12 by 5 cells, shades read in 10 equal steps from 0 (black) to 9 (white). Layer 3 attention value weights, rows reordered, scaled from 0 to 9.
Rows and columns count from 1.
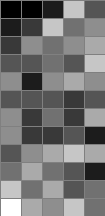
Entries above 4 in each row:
1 2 3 1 4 0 2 1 4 1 2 4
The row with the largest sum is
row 12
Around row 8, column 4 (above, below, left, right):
2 7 2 1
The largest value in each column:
9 6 7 7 7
